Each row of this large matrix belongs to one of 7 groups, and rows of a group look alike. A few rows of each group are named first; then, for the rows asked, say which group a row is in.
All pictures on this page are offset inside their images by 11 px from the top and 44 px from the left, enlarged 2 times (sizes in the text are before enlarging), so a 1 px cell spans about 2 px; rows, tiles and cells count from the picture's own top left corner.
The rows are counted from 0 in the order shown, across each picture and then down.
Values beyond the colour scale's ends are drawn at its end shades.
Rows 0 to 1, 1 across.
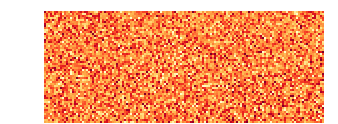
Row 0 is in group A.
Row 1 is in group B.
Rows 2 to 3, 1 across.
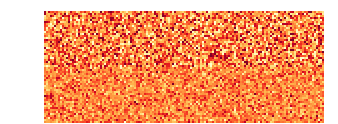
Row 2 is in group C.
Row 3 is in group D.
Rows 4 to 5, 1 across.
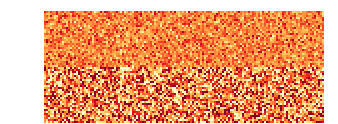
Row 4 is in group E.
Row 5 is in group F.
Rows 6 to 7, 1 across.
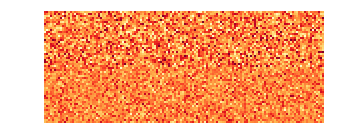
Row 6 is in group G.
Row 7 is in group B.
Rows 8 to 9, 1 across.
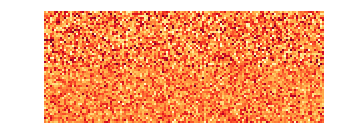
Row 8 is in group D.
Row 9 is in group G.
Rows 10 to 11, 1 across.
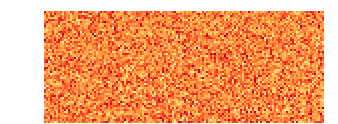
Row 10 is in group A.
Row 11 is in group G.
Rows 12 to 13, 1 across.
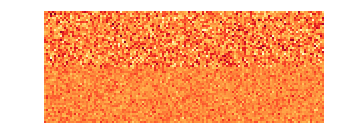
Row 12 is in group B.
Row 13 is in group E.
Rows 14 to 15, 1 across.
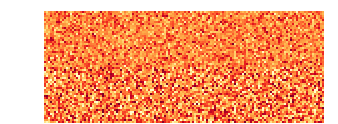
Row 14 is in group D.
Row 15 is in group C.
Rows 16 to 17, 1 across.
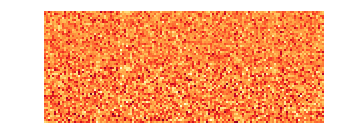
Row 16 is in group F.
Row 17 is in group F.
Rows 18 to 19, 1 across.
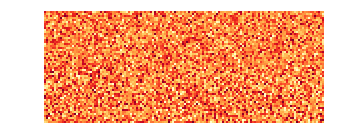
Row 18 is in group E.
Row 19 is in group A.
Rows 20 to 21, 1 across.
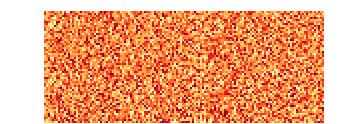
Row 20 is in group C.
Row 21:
C
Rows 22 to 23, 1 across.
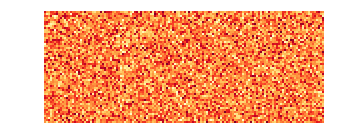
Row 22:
E
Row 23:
F
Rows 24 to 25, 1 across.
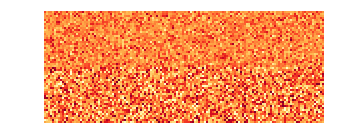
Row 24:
D
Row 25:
B
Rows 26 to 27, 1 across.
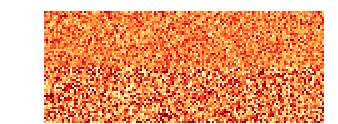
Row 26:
E
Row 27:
D
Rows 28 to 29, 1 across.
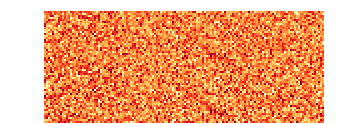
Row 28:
A
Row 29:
A
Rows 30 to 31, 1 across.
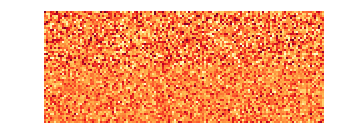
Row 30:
E
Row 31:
G
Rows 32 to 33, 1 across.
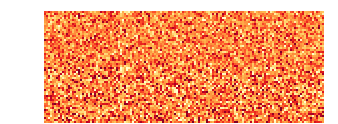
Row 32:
F
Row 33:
F
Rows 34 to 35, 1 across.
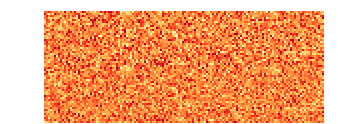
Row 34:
F
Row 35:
F
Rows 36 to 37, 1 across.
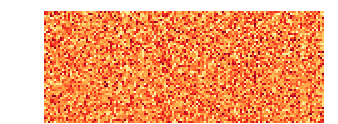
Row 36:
G
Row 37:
G
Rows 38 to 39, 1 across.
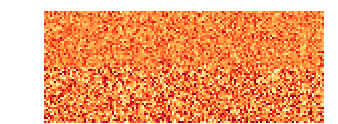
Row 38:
G
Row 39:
G
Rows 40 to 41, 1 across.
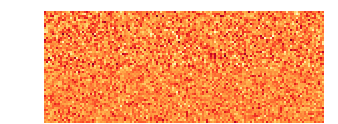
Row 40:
A
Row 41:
F
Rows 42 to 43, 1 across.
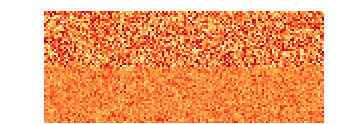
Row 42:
B
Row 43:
F
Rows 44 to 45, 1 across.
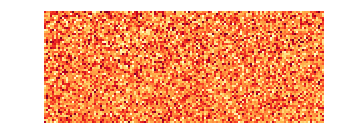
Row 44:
E
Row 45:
E
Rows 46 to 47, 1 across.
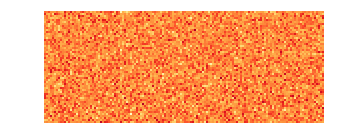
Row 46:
F
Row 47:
B
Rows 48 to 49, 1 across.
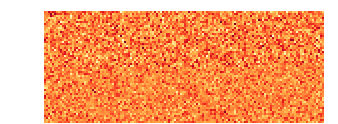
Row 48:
B
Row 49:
A
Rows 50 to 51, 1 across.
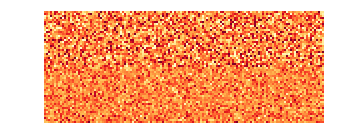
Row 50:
G
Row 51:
F
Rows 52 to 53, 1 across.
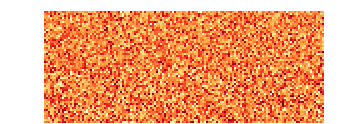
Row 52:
G
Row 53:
B
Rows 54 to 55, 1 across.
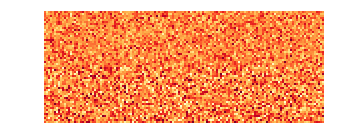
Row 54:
D
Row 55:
F
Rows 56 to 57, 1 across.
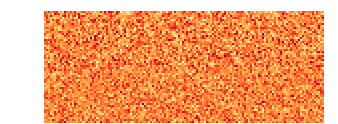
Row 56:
F
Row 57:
B
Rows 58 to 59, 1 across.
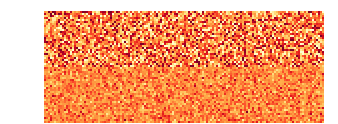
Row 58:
B
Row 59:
G
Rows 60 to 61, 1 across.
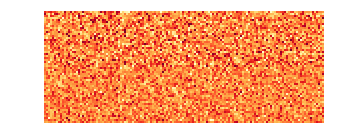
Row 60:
F
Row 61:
F
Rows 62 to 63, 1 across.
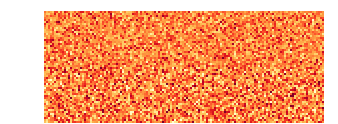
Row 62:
D
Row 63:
C
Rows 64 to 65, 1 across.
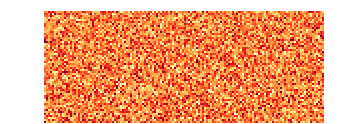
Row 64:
B
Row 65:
E
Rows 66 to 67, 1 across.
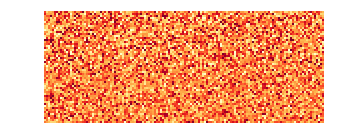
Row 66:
D
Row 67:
D
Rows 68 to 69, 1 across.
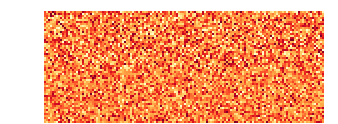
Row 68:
B
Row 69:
F
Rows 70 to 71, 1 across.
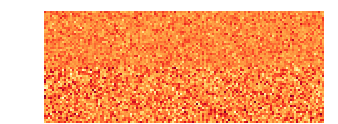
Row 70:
E
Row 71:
A
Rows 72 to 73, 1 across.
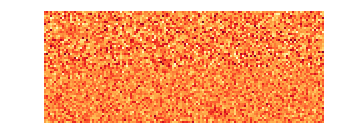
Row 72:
G
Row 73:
C
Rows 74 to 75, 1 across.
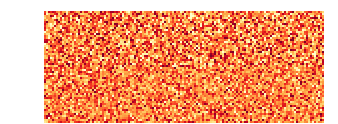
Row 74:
C
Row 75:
A
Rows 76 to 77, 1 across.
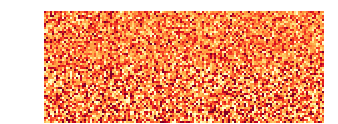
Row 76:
A
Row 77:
C
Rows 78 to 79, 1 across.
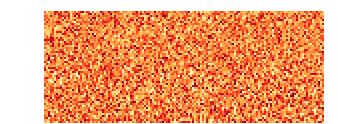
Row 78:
D
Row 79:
C
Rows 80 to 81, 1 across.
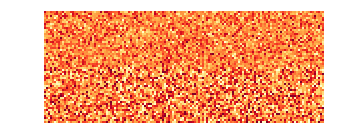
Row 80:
E
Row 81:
G
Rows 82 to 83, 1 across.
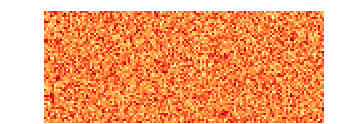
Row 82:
C
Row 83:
D
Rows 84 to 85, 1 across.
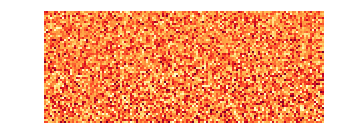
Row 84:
G
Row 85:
B
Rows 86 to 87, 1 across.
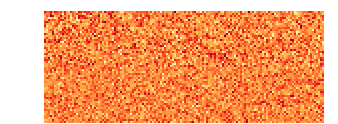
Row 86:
A
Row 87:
B
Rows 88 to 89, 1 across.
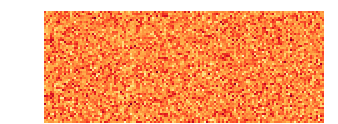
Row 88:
D
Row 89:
D
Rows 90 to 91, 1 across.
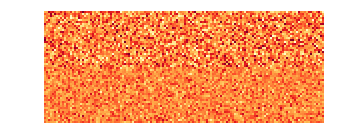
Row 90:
B
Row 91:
F
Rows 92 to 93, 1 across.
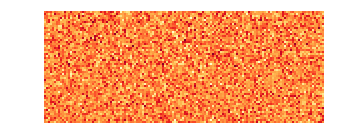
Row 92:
F
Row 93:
G
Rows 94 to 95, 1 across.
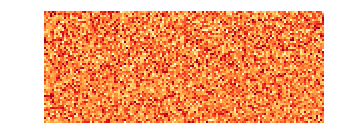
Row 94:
B
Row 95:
D
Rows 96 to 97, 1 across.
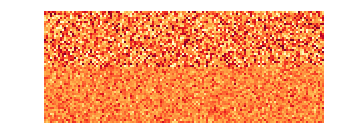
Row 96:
B
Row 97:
C
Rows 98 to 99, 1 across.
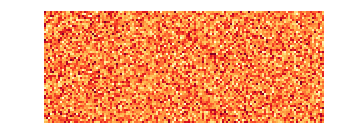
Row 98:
A
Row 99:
A
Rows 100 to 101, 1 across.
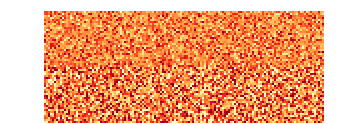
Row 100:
G
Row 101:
C
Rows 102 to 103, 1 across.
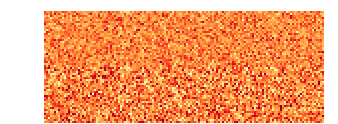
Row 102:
G
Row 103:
F
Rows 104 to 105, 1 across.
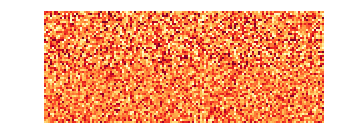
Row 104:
G
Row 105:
C
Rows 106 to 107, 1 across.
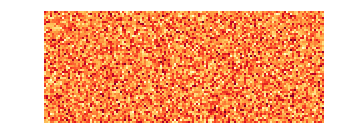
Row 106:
G
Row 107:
C
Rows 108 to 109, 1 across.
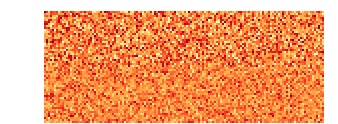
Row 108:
E
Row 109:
D
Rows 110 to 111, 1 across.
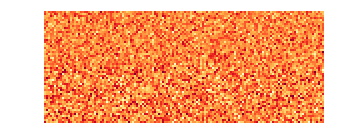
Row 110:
C
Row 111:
E
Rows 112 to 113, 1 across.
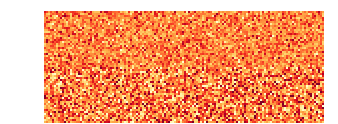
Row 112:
E
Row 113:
B
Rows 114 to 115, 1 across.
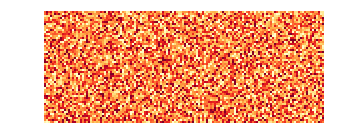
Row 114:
G
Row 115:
C
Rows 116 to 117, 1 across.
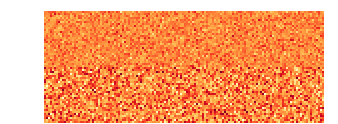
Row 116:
B
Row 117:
A
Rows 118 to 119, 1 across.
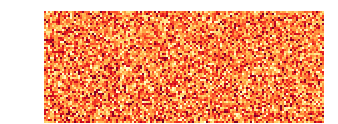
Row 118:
D
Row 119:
F
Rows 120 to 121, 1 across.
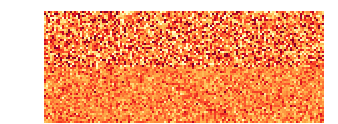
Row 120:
F
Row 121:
A
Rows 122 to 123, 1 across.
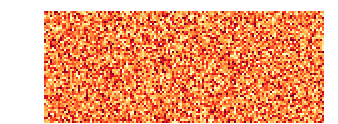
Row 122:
G
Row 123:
C
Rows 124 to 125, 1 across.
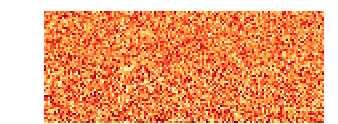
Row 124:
E
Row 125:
F
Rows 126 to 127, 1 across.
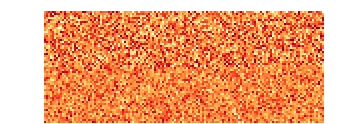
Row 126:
B
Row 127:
E
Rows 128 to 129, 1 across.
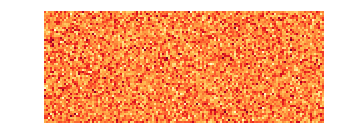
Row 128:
D
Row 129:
A
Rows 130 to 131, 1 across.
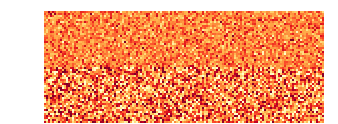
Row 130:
B
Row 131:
E
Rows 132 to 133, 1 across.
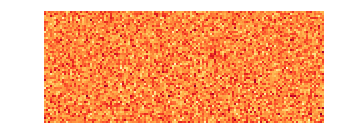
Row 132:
C
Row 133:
G
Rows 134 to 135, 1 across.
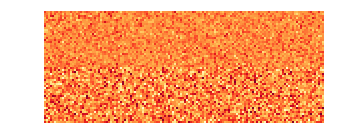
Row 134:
A
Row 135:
G
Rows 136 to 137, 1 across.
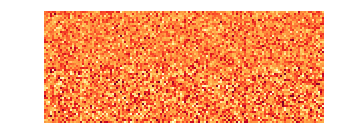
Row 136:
B
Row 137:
B
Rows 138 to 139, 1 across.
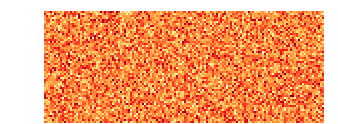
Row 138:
F
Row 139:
B
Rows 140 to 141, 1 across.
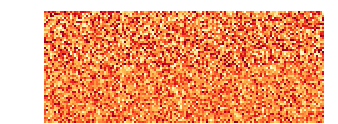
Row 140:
B
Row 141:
F
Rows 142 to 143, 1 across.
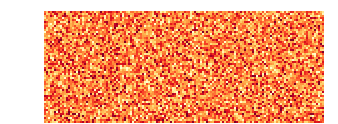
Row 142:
C
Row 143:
F
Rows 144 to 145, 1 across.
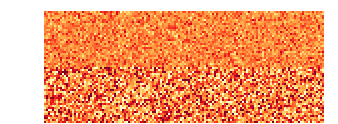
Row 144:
F
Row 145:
E
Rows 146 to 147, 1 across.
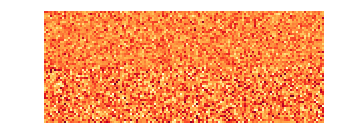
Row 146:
G
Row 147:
B
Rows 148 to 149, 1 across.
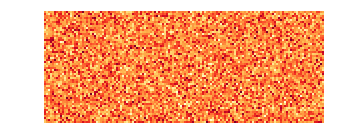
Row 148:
D
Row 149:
F
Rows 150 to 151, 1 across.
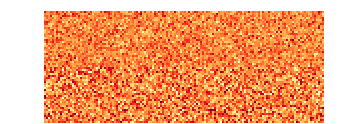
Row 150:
E
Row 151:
A
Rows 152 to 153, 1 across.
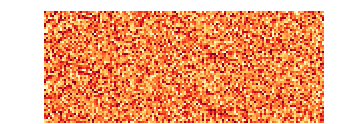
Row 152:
A
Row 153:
A
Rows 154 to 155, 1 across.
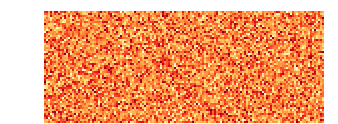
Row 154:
G
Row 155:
A
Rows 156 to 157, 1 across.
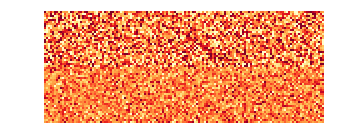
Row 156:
A
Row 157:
B
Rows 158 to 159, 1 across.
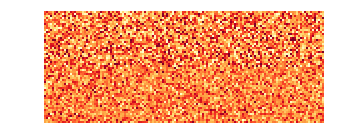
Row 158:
G
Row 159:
A
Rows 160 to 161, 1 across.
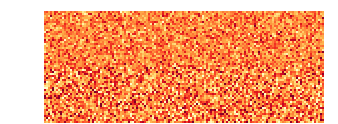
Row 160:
G
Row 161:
A
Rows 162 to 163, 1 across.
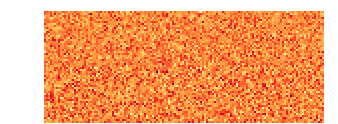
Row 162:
G
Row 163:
D
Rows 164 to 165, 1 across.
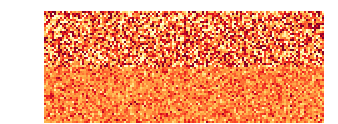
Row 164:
B
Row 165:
D
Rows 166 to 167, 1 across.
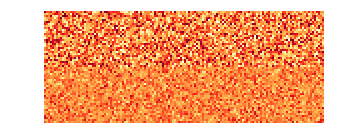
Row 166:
E
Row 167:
G
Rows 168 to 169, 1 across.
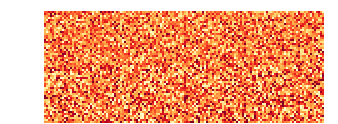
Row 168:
B
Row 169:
B
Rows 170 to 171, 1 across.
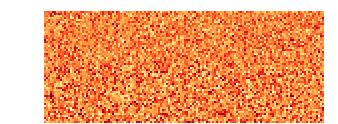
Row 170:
B
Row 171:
D
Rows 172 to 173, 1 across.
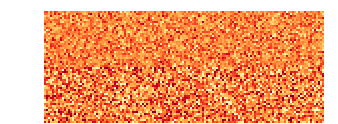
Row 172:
G
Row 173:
E
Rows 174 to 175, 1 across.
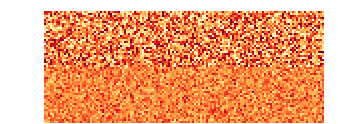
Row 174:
G
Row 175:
C
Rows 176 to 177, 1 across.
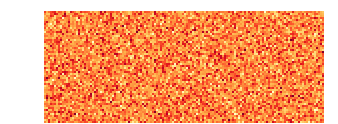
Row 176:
C
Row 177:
E
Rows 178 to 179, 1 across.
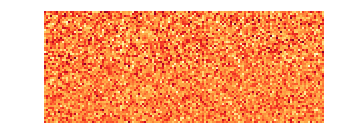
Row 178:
E
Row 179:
E
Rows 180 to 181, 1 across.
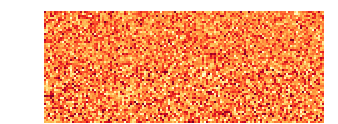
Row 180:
A
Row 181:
D
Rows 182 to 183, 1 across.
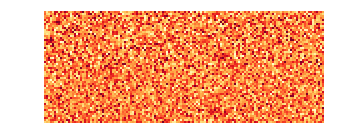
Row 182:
D
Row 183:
C
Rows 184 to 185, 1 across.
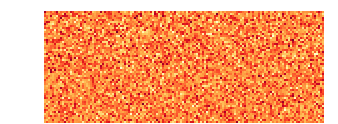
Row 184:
E
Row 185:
B
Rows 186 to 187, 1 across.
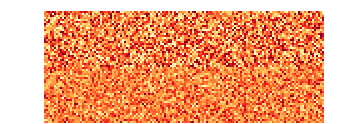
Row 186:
B
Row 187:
B
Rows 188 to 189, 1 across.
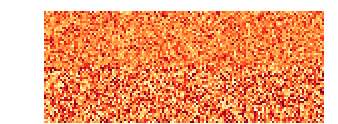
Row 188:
D
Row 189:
B
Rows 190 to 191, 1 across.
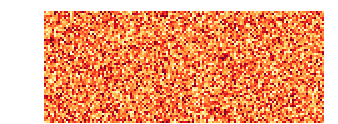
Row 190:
D
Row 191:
C
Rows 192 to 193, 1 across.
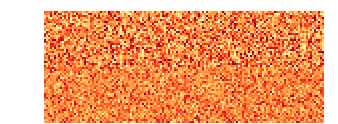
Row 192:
G
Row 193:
B
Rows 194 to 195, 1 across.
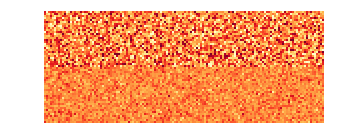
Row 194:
C
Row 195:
E
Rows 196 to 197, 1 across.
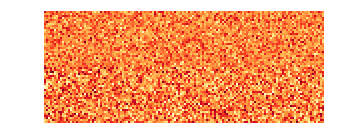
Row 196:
E
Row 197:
A
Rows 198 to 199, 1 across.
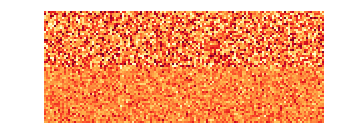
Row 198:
C
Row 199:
F
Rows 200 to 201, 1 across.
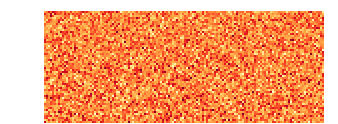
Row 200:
B
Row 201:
E
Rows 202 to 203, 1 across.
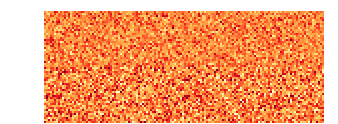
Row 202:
D
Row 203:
E
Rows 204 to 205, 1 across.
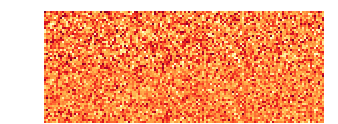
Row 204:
E
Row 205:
E
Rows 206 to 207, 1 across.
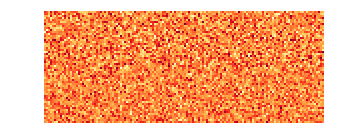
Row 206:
G
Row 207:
F
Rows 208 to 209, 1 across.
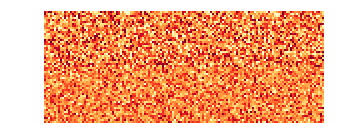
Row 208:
F
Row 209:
G
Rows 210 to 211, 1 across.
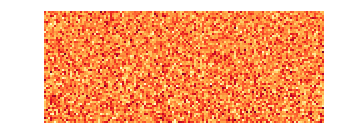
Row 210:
C
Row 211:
G
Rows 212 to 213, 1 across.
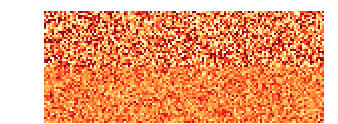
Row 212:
A
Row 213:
D
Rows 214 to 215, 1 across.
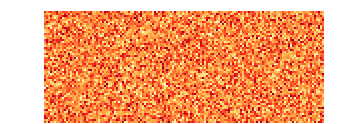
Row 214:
E
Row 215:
G
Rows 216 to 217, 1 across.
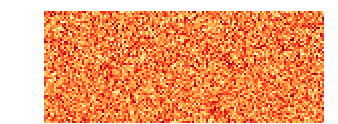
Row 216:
B
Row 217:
C
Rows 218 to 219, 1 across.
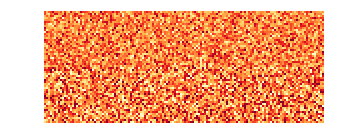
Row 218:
C
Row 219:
B
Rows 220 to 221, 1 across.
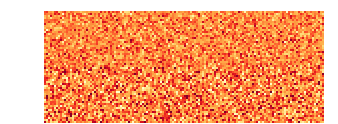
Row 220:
G
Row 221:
E
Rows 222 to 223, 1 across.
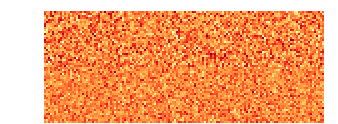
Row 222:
A
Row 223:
G
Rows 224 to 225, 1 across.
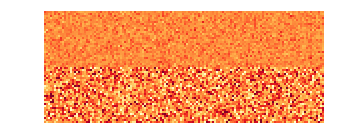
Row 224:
G
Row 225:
D
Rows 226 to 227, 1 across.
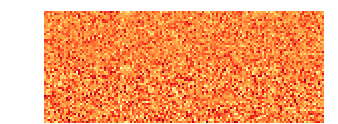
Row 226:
F
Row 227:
F
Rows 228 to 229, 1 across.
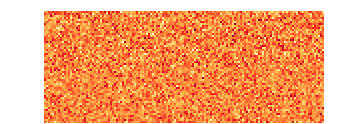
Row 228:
B
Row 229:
G
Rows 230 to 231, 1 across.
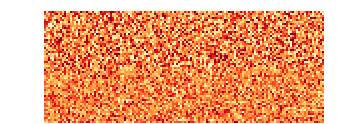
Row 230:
C
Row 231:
F
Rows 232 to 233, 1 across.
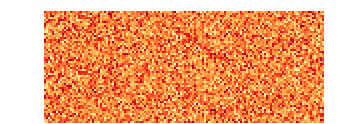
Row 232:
A
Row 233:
A
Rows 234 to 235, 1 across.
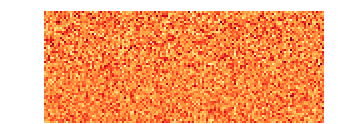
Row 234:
D
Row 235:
C
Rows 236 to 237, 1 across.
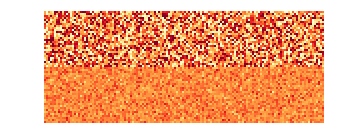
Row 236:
D
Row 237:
E
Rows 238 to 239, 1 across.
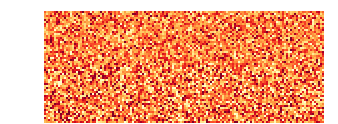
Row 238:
D
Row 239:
F
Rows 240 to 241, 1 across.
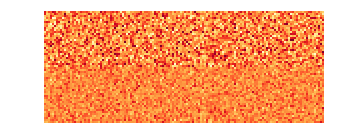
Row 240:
C
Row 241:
C
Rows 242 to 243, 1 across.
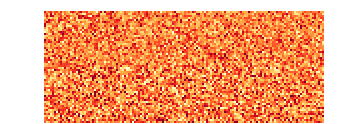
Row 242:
A
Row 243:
F
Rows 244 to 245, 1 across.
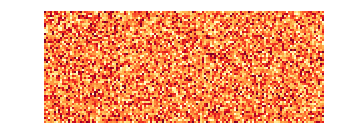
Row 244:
A
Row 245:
F
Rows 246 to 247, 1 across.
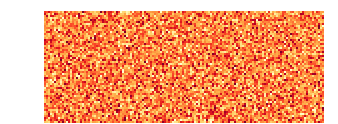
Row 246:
F
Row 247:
C
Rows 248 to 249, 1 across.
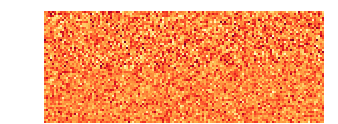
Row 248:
B
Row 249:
E
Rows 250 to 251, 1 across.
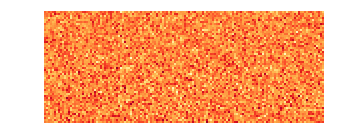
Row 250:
B
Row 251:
F
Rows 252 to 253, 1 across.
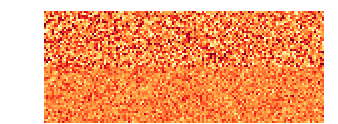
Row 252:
A
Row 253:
E
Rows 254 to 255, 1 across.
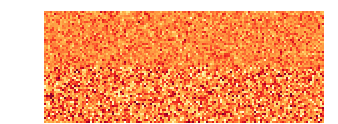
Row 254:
F
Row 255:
D
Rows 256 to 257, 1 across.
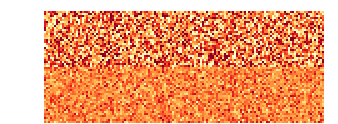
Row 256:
C
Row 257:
G
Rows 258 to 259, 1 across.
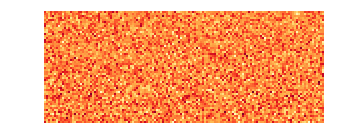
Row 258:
A
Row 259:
E
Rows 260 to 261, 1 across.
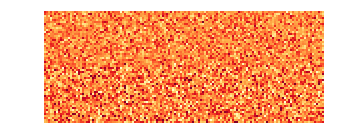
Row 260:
G
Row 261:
F
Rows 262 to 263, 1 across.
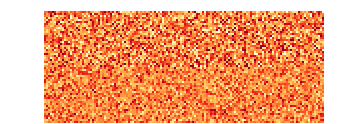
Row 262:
B
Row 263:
A
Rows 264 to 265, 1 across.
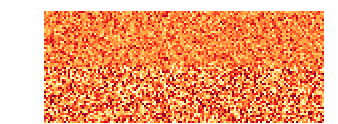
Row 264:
D
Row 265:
G
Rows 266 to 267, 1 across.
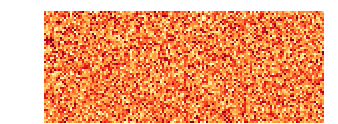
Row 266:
D
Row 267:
B
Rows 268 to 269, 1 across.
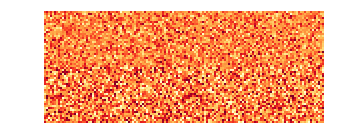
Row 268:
G
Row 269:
E
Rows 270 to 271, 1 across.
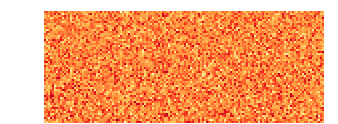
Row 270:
G
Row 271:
D
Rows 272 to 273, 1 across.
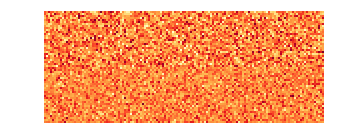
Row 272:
F
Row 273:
B
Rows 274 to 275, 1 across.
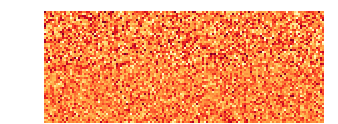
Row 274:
A
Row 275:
B
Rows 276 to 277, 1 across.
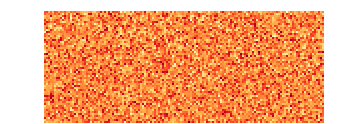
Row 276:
G
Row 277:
D
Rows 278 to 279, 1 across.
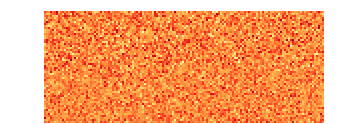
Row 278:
E
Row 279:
G
